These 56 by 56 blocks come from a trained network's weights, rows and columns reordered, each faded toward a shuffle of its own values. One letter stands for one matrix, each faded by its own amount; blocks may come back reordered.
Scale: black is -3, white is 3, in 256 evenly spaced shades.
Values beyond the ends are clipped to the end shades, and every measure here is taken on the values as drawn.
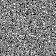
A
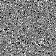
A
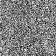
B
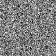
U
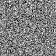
U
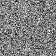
U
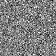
B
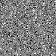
A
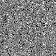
A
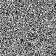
U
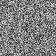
U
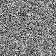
U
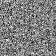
U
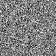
B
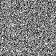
B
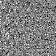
A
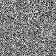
U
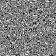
A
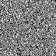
A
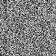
U
